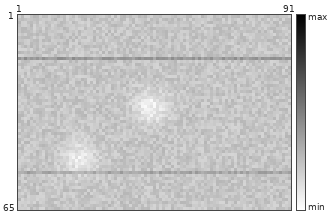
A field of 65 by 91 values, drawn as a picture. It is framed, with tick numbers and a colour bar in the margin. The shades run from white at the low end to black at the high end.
Overall the values sit about 20% of the way up the scale. There is no overall slope. Two dips sink into the field. Rows 15 and 53 stand out from the rest.
